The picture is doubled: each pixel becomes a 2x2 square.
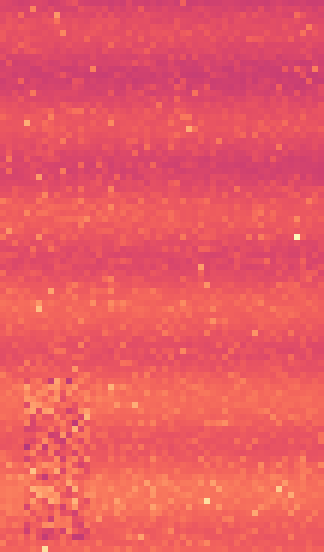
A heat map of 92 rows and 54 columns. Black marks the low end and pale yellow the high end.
There is an overall slope up to the bottom. An odd patch, rougher than its surroundings, sits in the bottom left. Stripes running across repeat 6 times from top to bottom. Values change most from cell to cell in the bottom left.
